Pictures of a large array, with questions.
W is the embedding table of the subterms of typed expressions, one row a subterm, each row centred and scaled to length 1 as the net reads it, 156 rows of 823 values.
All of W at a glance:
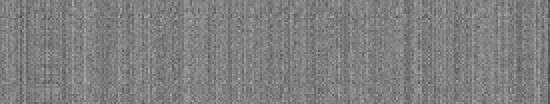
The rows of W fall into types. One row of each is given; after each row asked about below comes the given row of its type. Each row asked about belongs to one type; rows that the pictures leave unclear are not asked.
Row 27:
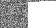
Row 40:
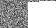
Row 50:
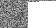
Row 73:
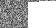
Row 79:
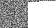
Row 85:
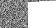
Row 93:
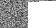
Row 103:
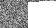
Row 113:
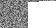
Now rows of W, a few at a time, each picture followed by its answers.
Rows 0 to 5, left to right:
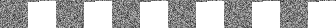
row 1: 79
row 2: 103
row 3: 103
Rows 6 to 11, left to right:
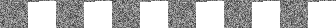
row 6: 103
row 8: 93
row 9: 103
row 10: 79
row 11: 40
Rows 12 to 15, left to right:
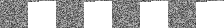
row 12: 79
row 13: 93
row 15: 85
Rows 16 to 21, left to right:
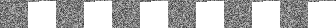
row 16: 27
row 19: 79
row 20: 79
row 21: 50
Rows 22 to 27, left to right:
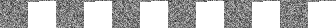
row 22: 113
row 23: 113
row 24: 93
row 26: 93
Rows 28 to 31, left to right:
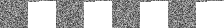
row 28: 50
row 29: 40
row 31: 79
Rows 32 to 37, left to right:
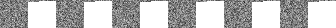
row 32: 93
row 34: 103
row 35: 73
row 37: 73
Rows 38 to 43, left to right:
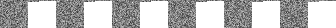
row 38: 40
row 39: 79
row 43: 93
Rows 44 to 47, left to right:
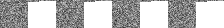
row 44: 27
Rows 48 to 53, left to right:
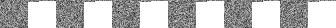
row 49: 79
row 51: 27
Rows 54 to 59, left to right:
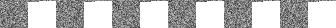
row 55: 50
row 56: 103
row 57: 103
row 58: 73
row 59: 85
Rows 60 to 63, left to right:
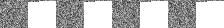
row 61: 40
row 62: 73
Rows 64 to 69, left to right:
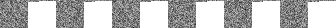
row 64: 93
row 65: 50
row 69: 79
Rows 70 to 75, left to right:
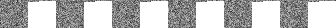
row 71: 27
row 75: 50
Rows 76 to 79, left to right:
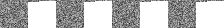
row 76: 85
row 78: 40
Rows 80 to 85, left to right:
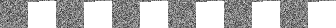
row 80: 113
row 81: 85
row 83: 103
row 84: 73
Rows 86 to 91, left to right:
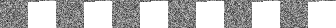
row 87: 103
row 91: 93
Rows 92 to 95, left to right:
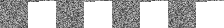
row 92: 103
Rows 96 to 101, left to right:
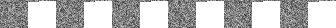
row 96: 27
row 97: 73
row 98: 40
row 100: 27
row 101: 73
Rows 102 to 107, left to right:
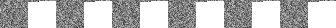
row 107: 103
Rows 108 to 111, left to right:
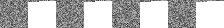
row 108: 113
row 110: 85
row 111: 93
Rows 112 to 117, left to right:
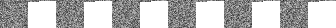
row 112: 27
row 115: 93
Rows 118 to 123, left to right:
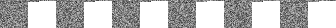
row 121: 93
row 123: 27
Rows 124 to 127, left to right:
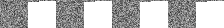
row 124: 40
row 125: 27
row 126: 40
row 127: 113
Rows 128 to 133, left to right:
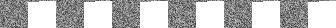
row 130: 93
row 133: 85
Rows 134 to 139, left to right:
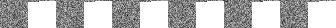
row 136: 85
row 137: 40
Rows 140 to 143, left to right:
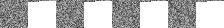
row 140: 85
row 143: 113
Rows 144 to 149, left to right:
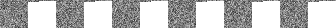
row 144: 103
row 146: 85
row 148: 113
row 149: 79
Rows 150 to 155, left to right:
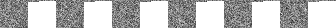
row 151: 50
